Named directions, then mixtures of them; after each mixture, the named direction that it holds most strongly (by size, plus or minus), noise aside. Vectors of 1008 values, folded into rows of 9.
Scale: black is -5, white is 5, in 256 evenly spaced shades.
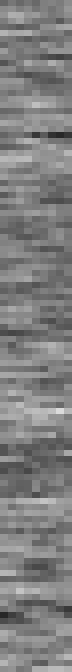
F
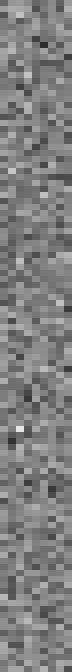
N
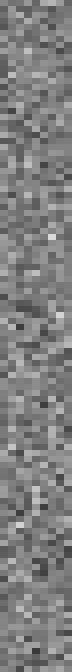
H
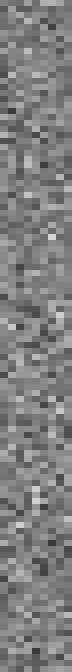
H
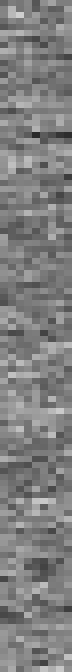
F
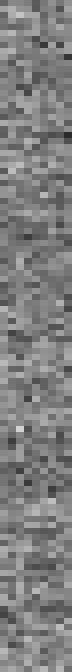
N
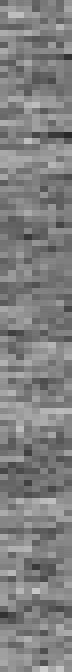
F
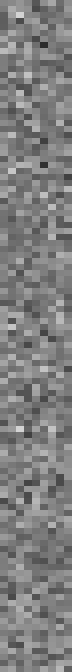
N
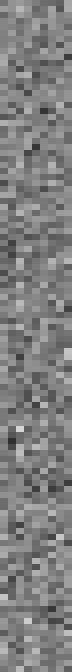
N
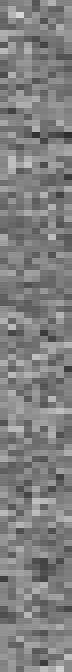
H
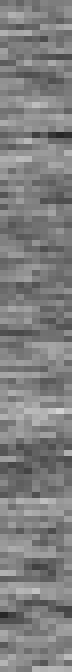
F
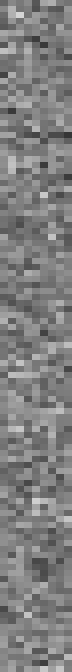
H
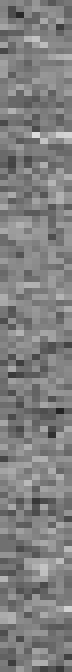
F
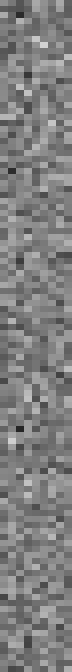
N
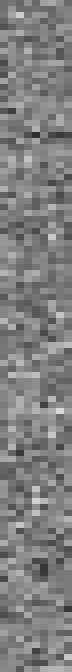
H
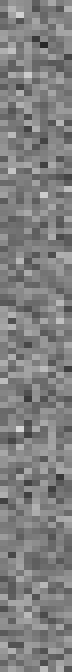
N
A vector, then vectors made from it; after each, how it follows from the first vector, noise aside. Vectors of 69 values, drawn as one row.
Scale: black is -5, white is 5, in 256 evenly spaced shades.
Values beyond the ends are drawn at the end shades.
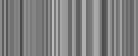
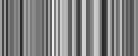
scaled up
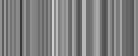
copied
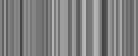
copied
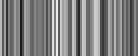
scaled up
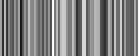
scaled up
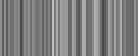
copied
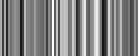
scaled up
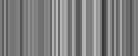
copied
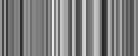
scaled up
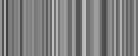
copied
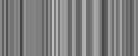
copied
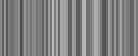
copied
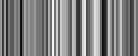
scaled up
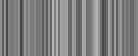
copied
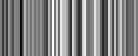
scaled up
